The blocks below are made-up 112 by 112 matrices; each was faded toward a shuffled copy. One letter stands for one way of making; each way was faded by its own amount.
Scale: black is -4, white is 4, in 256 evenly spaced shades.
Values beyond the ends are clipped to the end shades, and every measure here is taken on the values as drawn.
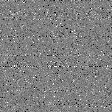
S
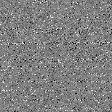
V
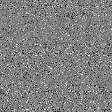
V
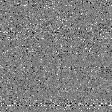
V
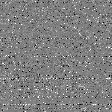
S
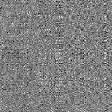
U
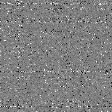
S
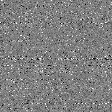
V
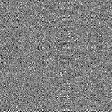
U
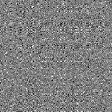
U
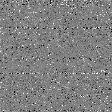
S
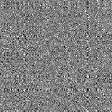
U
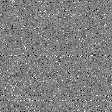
V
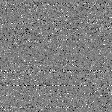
V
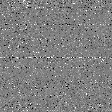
S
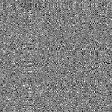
U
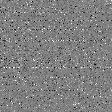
S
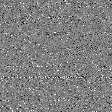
V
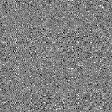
U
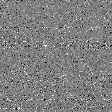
V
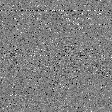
V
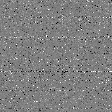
S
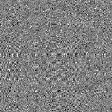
U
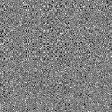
U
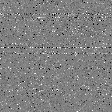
S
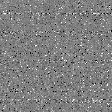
S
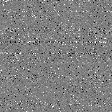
S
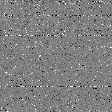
S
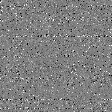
S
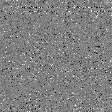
S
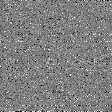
V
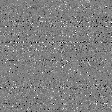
S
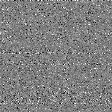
V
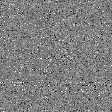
V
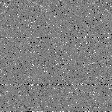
S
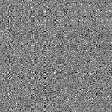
U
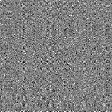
U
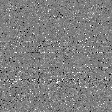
S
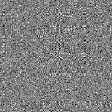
U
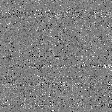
S
